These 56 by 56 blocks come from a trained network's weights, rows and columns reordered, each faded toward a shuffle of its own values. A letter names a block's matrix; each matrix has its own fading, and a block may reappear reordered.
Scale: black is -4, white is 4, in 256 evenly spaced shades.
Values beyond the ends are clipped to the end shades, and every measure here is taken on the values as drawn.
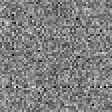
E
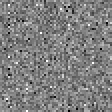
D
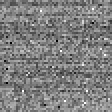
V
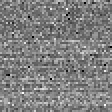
V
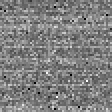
V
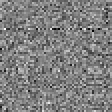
E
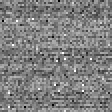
V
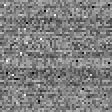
V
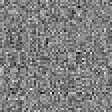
E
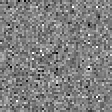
D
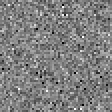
D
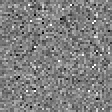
D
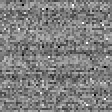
V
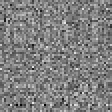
E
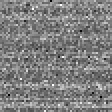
V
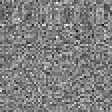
E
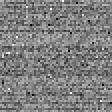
V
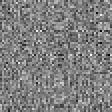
E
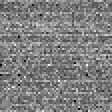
V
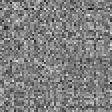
E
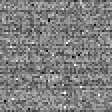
V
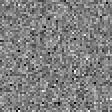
D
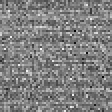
V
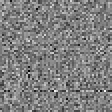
E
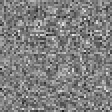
E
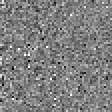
D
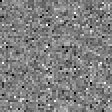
D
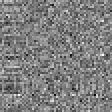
E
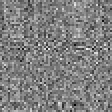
E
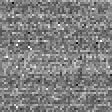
V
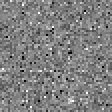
D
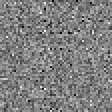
D
